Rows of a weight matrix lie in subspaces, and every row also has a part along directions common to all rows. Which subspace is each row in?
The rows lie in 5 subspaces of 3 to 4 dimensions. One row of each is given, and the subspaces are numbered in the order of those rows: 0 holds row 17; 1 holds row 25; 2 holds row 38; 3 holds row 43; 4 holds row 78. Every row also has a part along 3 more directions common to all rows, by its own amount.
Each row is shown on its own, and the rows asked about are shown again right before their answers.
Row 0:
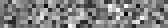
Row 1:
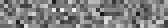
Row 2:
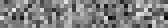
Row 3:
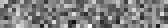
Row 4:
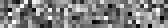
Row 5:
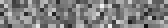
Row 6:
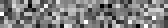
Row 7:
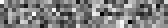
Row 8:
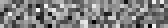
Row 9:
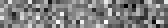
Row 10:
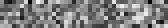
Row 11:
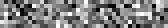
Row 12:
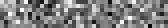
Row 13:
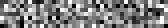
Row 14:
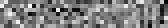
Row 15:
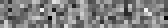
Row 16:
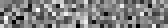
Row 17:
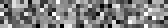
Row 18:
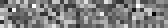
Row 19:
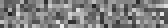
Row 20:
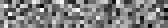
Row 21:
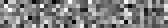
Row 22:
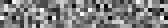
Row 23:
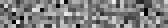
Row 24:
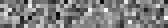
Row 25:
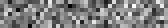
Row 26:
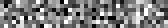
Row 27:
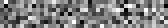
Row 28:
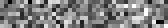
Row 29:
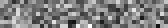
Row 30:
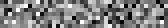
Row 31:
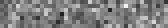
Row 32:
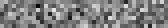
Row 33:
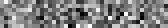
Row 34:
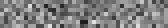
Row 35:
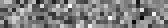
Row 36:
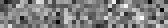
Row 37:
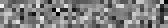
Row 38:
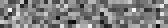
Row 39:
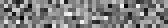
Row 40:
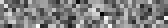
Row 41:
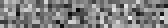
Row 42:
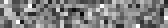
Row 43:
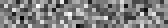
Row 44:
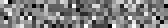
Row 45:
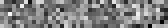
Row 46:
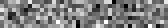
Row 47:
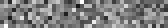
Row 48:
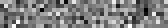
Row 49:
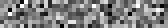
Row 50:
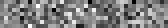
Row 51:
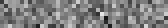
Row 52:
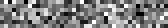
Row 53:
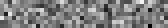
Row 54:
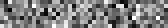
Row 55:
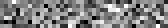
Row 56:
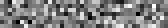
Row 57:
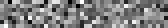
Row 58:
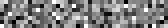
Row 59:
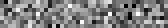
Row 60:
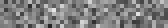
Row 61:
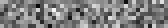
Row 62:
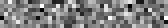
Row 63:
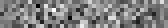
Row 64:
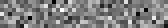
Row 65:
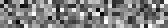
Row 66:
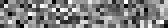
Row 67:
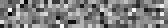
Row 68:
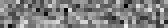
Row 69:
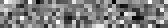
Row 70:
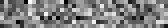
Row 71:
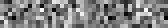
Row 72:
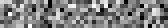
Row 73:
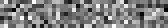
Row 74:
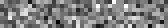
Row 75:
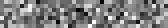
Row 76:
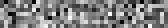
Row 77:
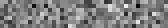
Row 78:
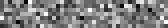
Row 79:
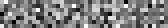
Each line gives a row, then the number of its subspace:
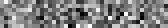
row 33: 2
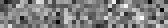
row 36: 1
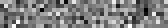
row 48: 3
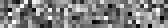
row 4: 1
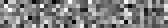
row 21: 4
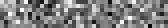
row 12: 4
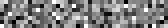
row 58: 3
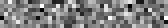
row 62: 4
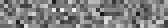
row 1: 0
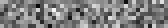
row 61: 3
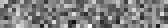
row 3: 2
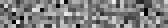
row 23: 3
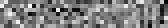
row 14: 0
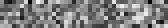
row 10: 1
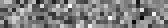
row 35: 2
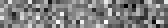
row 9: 1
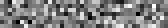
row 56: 0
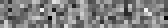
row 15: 4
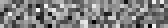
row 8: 3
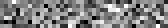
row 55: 2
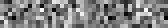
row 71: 4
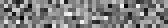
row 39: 3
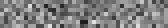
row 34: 3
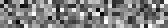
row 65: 0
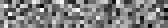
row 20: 4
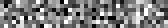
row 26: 3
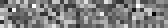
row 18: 2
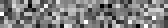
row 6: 0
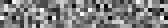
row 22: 4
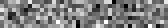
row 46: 1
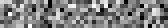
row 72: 1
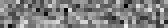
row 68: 1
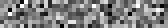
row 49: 2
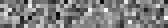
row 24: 0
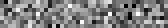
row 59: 1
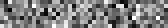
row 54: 2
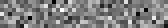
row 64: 0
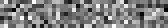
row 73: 4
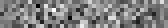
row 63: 3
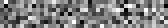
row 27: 4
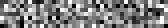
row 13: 4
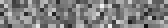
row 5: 0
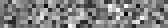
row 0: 2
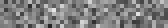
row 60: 3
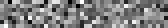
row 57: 4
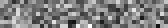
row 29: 2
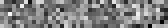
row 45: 1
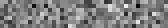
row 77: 2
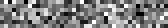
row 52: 4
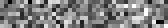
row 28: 1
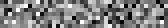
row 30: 1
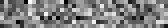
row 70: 4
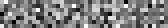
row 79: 3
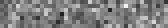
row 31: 1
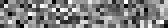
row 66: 0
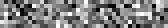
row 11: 1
